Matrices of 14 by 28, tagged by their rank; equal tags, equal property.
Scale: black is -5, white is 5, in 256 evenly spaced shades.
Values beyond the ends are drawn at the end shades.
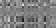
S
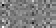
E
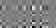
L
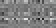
S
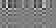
L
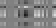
L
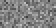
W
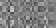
E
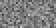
W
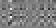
S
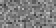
W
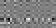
S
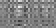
S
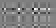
L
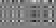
L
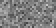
W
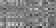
E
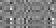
S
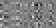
E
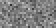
W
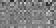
E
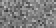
W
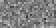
W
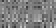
S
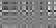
L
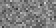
W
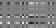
L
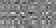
E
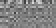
E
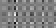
L
